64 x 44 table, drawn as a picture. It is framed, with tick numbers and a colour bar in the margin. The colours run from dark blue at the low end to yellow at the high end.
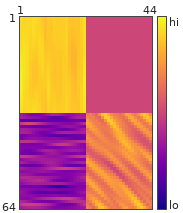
It is made of 2 by 2 panels. Panel 1,1: very high, streaked downward, faint in contrast. Panel 1,2: middling, flat. Panel 2,1: low, streaked across. Panel 2,2: high, slanting down to the right.
